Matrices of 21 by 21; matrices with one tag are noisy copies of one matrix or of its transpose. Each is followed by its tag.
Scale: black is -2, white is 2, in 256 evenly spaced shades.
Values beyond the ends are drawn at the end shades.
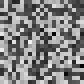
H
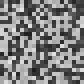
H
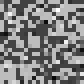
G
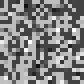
H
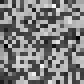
H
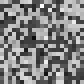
G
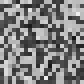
G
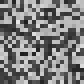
H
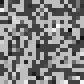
H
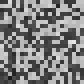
H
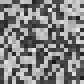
G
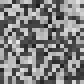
G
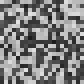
G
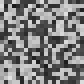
G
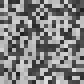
H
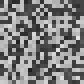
H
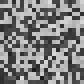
H
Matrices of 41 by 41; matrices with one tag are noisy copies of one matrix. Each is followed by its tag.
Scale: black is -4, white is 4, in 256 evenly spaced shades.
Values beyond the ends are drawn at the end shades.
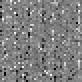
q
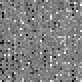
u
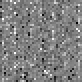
q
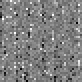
q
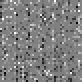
q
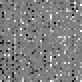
u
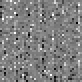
q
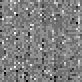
q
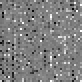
u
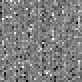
q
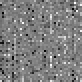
u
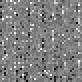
q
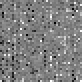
u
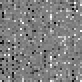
u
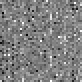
u
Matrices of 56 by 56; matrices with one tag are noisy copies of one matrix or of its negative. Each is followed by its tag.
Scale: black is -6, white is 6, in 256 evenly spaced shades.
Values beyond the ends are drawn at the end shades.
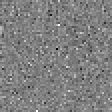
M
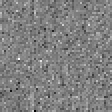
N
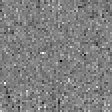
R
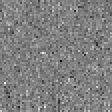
R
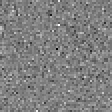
M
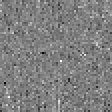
R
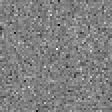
M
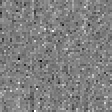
N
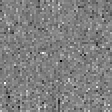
R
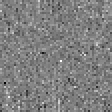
R
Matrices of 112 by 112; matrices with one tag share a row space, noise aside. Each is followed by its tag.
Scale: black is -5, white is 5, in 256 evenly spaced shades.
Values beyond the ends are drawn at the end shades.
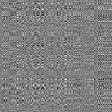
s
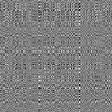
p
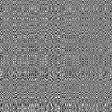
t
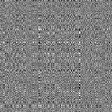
p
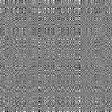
p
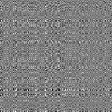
t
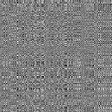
s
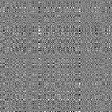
p
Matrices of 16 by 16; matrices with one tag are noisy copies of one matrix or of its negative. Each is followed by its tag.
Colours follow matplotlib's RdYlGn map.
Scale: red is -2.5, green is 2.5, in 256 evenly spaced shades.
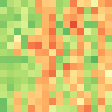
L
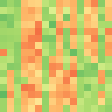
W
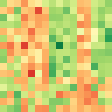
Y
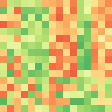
Y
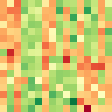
W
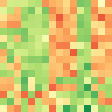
Y
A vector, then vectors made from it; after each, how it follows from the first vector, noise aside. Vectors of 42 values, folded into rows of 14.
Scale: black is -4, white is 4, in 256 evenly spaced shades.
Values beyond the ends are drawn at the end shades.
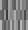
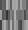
sign-scrambled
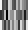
scaled up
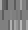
partly zeroed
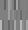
partly zeroed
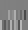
partly zeroed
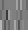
partly zeroed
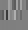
partly zeroed
